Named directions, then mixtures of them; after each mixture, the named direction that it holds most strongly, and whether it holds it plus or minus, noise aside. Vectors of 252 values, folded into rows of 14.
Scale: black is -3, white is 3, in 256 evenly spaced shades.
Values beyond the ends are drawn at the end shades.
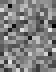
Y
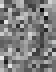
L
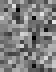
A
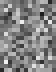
A, minus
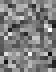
Y, plus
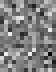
L, plus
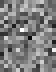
Y, plus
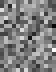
Y, plus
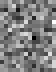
A, plus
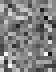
Y, plus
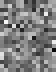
L, plus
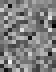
Y, plus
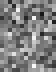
A, minus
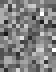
L, minus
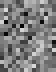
L, minus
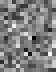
Y, minus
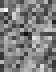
A, minus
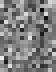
L, plus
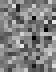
A, plus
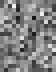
A, plus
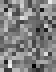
L, plus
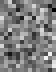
A, plus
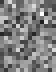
L, minus
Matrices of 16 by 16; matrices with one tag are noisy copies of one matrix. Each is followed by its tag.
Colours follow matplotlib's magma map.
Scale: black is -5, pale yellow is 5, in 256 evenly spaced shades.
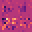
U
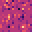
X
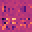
U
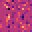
X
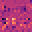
U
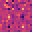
X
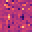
X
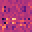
U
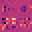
U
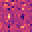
X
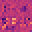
U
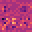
U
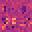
U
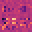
U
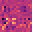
U
